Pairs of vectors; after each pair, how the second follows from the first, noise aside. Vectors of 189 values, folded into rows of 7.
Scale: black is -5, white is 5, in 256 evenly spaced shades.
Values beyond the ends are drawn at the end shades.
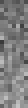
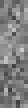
wrapped around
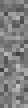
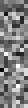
scaled up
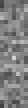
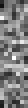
scaled up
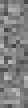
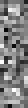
scaled up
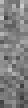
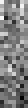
scaled up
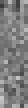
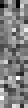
scaled up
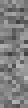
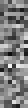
scaled up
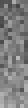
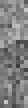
wrapped around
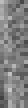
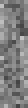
wrapped around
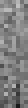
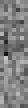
wrapped around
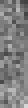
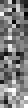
scaled up
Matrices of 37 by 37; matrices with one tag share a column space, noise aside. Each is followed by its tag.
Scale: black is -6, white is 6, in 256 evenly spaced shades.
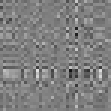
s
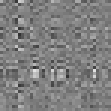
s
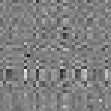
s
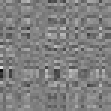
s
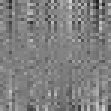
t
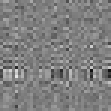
s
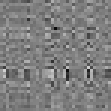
s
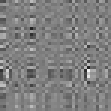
s
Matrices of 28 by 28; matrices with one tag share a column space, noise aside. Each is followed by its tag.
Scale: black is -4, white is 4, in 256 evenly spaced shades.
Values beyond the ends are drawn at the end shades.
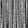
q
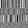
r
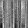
q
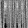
q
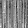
q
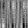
q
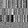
r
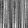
q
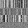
r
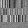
r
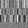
r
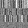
r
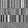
r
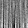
q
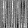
q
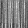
q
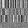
r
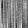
q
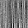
q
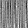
q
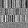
r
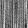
q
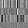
r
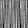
q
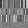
r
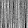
q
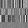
r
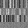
r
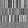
r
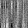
q
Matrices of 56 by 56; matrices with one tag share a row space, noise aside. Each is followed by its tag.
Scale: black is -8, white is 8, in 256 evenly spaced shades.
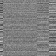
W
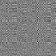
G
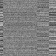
W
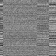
W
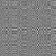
G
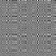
G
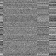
W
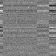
W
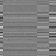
W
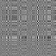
G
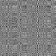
G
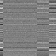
W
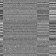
W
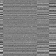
W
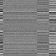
W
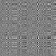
G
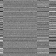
W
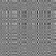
G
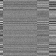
W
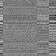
W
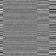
W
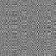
G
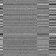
W
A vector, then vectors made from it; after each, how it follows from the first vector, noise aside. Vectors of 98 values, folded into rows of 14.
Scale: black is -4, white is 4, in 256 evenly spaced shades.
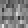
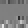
partly zeroed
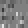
partly zeroed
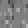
partly zeroed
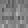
shrunk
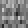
negated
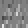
partly zeroed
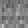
shrunk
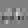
partly zeroed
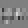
partly zeroed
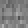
shrunk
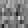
negated
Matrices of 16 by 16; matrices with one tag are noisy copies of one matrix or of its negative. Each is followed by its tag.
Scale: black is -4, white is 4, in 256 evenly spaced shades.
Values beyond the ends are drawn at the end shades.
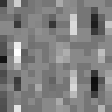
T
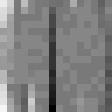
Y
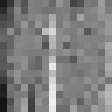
Y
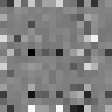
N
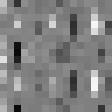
T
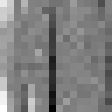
Y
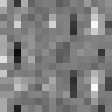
T
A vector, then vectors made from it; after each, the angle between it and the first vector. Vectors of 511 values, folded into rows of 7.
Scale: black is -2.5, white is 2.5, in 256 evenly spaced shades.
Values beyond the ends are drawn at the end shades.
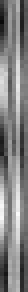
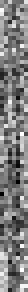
partly opposed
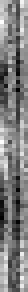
nearly opposite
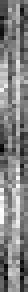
nearly parallel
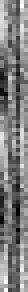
nearly opposite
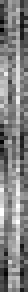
nearly parallel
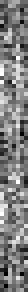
partly aligned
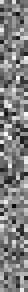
orthogonal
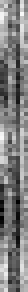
nearly opposite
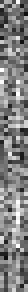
partly aligned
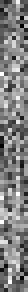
partly aligned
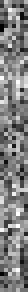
partly aligned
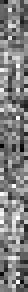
partly aligned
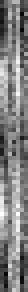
nearly parallel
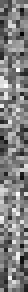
partly aligned
